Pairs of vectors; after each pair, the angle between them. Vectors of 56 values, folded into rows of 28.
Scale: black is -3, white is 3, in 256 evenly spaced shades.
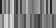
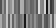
partly aligned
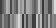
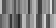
partly opposed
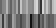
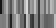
partly aligned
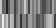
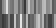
nearly opposite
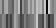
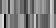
orthogonal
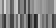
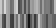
nearly parallel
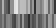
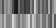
nearly opposite
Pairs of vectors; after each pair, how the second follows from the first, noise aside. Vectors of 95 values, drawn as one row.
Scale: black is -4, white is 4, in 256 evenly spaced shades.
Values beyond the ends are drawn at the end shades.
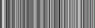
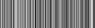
reversed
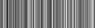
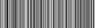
sign-scrambled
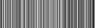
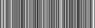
sign-scrambled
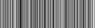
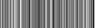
sign-scrambled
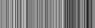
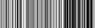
scaled up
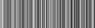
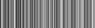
reversed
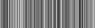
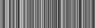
sign-scrambled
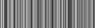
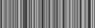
reversed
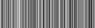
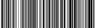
scaled up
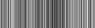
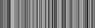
sign-scrambled
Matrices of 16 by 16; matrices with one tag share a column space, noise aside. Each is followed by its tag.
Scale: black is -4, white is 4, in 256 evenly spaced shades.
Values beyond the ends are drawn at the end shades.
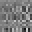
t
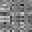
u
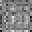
u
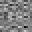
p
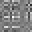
p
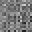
u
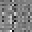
u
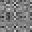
p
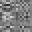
p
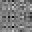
p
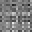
u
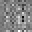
u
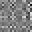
p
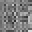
u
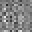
u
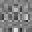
t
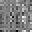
u
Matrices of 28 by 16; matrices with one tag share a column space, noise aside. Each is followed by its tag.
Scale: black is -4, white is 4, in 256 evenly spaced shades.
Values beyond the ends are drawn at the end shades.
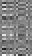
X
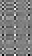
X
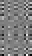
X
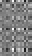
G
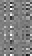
X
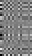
X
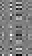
X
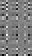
X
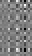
G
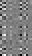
X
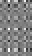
G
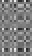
G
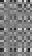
G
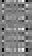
G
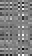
X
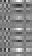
G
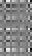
G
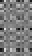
G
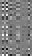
X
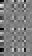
G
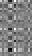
G
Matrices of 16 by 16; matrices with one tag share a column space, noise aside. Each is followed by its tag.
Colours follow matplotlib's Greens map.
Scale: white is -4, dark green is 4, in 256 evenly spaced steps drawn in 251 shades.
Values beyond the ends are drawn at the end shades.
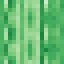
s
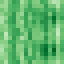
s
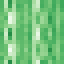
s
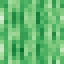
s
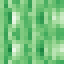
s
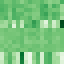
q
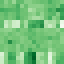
q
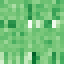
q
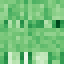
q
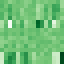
q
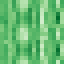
s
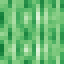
s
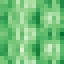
s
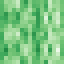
s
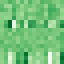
q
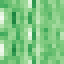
s
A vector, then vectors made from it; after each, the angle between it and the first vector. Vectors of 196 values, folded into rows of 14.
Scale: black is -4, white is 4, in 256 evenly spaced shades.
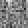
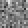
nearly parallel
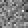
orthogonal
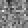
nearly opposite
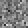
partly opposed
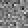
orthogonal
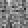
nearly parallel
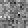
orthogonal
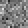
orthogonal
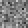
partly opposed
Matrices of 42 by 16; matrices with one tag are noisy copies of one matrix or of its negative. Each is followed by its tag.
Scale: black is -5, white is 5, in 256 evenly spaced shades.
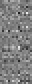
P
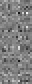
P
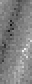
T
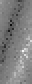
T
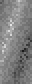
T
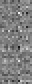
P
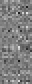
P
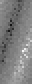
T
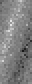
T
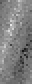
T
